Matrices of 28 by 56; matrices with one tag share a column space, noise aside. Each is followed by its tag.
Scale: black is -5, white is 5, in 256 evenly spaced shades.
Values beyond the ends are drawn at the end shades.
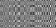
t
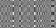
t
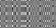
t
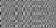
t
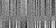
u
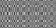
t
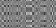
t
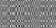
t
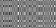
t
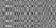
t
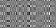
t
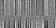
u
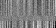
u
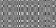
t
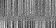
u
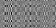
t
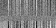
u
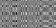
t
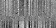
u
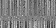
u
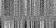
u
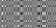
t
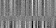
u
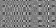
t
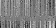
u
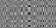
t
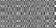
t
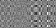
t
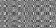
t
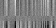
u
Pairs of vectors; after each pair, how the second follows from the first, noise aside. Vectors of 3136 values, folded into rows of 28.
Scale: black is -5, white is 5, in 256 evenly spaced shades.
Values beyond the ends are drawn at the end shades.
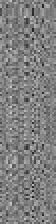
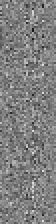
sign-scrambled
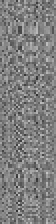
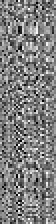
scaled up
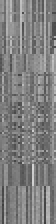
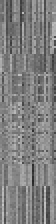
negated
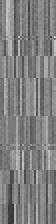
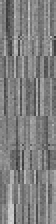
negated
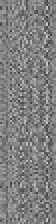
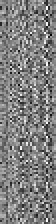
scaled up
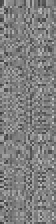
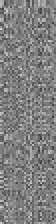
negated
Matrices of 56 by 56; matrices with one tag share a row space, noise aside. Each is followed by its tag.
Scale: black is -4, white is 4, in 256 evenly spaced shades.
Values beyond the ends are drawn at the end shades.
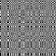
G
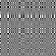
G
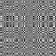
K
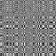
K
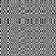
G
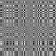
K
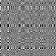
G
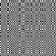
G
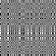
G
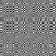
K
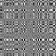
K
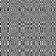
G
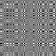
K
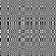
G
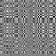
K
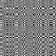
K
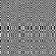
G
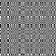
G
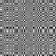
K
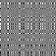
G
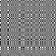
G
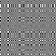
G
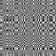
K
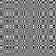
K
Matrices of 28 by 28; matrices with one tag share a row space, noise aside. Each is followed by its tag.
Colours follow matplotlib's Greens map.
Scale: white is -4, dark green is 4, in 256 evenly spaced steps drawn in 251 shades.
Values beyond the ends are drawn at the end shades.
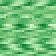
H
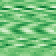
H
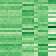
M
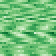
H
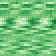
H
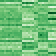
M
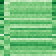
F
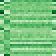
F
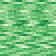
H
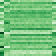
F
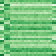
F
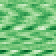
H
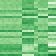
M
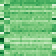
F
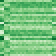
F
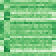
F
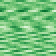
H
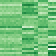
M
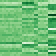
M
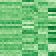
M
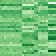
M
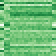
F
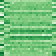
F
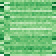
F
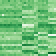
M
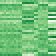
M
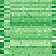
F
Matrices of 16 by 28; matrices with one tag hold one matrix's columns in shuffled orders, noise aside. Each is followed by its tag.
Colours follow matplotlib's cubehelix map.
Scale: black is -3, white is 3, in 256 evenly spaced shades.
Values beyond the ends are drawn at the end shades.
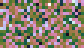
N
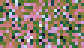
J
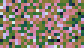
J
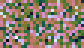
J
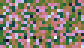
J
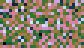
N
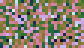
J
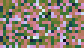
J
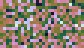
N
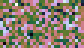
N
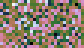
N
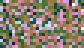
N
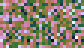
J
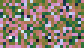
J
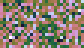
J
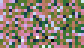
J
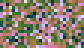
J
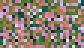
J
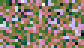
N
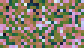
N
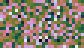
J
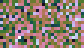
J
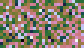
J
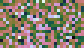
J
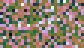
N
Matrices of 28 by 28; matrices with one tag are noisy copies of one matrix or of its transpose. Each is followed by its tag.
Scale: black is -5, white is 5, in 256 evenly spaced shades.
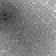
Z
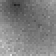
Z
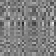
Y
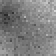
Z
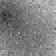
Z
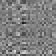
Y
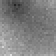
Z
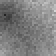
Z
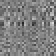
Y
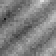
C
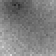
Z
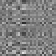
Y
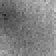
Z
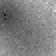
Z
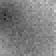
Z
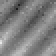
C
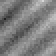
C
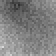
Z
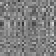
Y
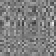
Y
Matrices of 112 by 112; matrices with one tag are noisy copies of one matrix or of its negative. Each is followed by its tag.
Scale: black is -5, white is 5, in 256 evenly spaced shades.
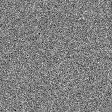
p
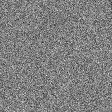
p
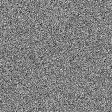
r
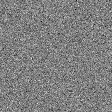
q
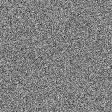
r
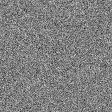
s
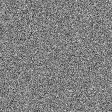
q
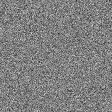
q
